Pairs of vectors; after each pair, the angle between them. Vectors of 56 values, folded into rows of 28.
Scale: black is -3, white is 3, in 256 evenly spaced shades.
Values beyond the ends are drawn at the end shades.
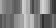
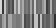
orthogonal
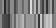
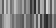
nearly opposite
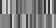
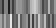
partly opposed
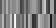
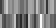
partly aligned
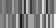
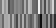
partly opposed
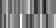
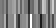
partly opposed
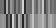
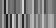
nearly parallel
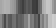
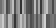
orthogonal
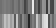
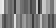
orthogonal
